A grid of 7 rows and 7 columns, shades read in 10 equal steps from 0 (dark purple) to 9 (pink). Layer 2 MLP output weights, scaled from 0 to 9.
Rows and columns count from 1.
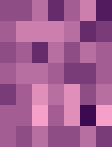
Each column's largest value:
5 7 9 7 8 7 9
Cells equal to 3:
5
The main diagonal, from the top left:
4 7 2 5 8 0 3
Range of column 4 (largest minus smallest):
5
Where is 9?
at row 6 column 3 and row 6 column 7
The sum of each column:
31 36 44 35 38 28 32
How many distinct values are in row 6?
4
